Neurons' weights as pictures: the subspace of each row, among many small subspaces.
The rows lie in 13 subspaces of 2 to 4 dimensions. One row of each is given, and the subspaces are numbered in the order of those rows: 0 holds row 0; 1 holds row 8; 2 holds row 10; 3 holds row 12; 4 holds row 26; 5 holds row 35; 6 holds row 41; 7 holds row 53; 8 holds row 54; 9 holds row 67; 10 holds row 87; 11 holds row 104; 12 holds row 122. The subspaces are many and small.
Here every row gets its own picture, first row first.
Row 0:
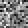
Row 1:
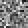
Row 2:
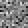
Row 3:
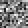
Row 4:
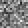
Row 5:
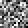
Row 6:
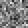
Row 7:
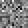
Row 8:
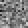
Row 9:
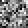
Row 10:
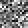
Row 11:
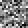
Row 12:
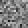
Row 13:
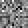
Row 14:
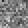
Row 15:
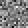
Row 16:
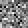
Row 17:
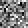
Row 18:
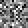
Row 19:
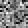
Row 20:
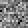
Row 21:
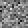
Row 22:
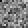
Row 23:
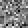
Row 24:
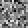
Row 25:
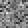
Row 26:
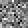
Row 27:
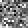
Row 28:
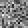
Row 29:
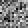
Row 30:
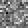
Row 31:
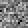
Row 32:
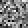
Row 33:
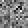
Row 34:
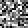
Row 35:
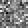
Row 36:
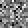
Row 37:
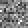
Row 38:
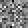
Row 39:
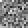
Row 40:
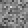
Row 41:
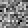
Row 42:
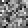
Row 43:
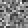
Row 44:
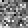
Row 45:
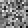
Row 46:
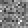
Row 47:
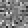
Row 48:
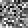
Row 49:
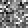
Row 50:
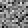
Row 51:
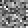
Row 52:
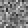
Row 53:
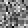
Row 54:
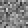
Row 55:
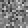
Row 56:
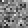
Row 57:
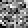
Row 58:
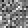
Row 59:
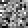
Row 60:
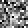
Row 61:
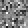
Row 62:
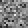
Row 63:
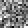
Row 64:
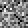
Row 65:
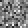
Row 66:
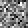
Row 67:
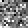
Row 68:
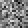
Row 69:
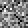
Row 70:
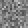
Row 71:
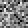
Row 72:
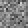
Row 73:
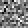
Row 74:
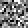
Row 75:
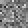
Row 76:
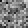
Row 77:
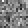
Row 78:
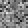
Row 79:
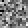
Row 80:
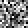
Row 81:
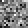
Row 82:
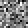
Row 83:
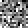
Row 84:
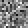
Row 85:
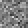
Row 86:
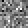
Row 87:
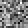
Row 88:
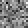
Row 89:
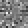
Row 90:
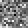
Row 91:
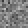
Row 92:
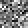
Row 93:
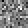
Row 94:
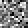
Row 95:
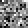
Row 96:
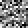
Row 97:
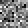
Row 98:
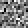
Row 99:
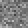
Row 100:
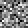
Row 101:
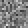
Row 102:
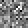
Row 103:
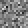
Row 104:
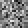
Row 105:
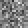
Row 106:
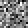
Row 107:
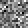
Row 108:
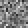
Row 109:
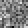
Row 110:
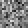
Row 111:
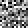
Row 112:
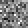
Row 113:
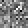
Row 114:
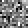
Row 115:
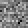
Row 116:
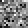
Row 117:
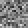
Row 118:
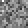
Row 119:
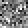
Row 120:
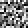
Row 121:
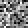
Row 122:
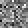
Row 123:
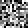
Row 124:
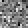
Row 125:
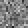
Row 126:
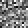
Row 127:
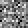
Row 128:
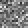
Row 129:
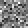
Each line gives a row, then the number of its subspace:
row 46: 6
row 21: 10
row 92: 2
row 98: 11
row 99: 9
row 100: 10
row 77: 9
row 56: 9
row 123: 10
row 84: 0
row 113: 12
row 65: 7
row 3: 6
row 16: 4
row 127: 6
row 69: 0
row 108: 8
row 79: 1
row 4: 0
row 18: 12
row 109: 10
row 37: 6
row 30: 5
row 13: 4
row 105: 11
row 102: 12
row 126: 7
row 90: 9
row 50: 2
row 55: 11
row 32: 3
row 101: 0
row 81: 9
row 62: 9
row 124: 3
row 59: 1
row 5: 7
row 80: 7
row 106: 8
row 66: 8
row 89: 2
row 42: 1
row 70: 0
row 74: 11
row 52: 8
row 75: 12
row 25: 5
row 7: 4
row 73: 11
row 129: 10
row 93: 9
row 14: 9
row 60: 7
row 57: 1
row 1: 10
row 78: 5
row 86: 4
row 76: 1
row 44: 9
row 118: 1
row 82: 8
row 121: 0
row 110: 11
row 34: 3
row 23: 7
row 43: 10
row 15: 7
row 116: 9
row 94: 7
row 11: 7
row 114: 3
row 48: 9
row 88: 1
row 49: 5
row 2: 2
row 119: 1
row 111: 7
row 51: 11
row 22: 1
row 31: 6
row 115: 6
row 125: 7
